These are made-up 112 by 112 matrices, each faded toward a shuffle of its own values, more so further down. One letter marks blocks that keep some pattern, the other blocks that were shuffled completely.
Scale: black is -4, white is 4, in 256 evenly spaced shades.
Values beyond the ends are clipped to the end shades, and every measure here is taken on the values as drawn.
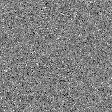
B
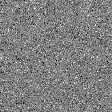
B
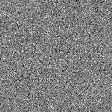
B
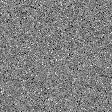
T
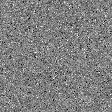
T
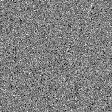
B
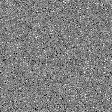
B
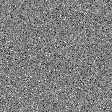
T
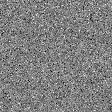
T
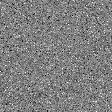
B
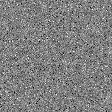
B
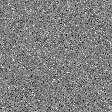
T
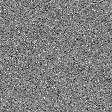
T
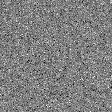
B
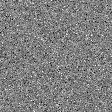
T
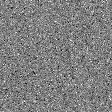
T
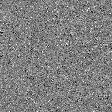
B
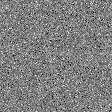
T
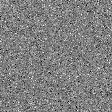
B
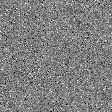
B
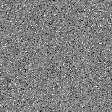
B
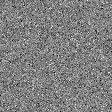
T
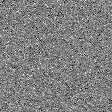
T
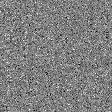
B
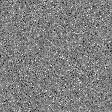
T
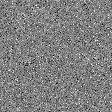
T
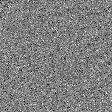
B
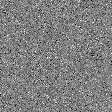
B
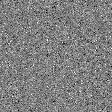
B
